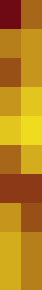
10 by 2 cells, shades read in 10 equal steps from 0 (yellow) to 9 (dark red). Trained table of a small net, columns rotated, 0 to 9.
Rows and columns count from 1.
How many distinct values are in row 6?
2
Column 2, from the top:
5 3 3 1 0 2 7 6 4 4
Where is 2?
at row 6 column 2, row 9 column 1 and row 10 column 1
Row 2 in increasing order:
3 4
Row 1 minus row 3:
3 2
